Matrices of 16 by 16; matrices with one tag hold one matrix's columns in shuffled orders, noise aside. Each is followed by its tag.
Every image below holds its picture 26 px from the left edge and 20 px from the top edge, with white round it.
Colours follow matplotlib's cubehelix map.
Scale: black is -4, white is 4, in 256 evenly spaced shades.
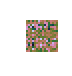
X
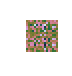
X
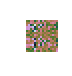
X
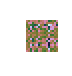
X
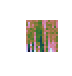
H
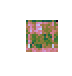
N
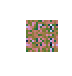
X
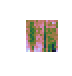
H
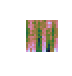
H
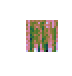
H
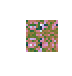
X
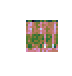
N
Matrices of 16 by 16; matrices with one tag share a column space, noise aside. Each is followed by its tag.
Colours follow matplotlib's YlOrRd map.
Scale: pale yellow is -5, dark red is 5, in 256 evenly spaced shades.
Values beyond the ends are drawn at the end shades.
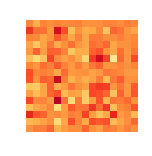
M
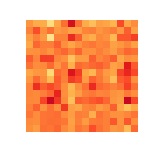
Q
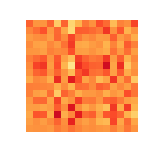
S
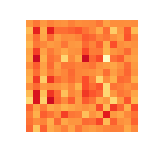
M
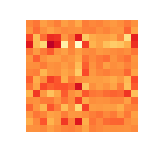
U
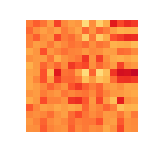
Q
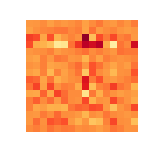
U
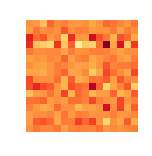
U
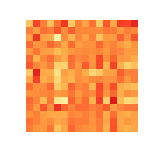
Q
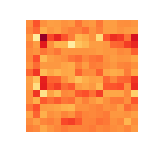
U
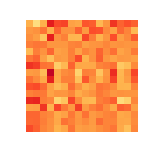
Q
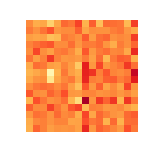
Q
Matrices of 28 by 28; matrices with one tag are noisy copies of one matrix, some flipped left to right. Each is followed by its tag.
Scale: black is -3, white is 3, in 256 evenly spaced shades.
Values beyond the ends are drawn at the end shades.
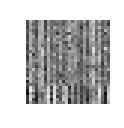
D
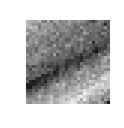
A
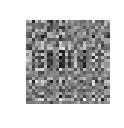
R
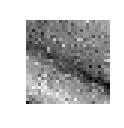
A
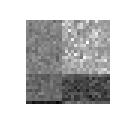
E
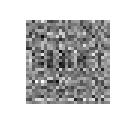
R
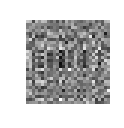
R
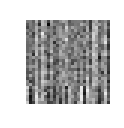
D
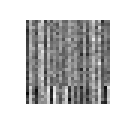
D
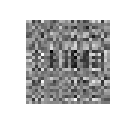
R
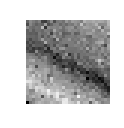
A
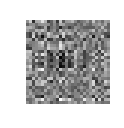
R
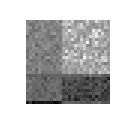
E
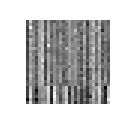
D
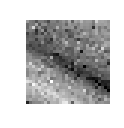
A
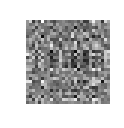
R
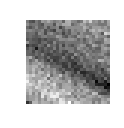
A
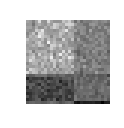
E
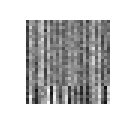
D
